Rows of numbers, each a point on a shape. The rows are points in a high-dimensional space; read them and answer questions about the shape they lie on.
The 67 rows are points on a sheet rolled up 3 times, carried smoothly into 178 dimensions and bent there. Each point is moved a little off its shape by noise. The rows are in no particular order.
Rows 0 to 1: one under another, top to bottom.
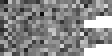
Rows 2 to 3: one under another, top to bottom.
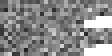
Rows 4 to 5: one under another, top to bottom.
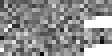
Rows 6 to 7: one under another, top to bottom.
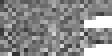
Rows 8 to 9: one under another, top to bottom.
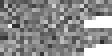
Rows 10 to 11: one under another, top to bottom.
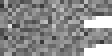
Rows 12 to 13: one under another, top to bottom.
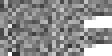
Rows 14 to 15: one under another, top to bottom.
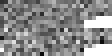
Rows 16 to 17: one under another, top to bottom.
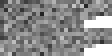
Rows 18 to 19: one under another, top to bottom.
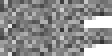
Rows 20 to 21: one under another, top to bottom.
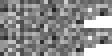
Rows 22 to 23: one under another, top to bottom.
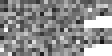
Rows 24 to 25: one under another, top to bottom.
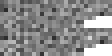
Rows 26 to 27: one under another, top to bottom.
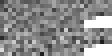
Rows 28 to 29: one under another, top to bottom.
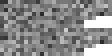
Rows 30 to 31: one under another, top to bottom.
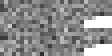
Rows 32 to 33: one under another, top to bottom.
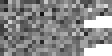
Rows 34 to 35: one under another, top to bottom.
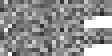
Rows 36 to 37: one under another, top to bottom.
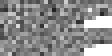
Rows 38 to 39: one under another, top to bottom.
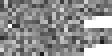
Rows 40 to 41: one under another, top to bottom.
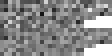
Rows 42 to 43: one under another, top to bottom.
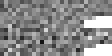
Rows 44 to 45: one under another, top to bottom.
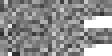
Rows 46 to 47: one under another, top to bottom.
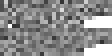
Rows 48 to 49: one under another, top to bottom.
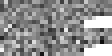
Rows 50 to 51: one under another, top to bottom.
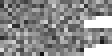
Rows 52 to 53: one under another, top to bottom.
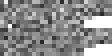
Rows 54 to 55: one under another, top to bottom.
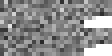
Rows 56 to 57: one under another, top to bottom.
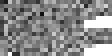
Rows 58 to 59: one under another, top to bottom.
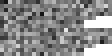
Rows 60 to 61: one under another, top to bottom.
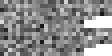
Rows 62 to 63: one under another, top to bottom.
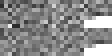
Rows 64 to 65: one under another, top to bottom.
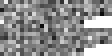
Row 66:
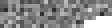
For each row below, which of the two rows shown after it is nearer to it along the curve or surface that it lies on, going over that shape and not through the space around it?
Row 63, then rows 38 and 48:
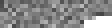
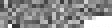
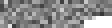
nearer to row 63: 48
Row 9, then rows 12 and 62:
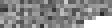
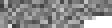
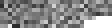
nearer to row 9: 12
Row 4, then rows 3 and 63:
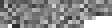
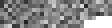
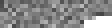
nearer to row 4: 3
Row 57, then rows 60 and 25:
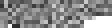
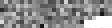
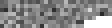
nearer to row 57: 60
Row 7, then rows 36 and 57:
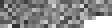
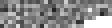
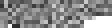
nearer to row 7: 57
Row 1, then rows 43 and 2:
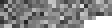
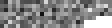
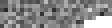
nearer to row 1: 43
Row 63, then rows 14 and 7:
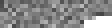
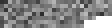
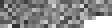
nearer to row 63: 14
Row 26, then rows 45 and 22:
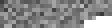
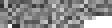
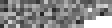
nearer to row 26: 22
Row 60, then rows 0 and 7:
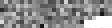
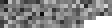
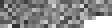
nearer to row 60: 0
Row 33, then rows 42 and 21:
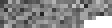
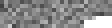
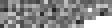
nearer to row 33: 42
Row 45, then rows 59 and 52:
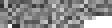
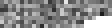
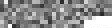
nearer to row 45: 52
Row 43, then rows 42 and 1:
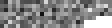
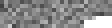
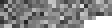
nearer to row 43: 1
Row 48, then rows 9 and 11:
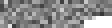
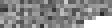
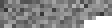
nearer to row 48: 9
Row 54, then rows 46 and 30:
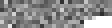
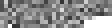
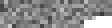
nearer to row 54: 30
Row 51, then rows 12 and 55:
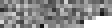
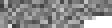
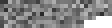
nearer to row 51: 12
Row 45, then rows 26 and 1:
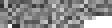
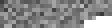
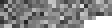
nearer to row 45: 1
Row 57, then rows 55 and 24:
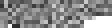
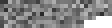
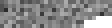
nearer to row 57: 55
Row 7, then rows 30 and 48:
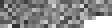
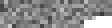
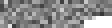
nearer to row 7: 48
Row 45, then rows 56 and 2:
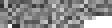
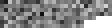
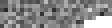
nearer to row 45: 56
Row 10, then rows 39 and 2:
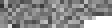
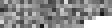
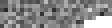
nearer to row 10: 39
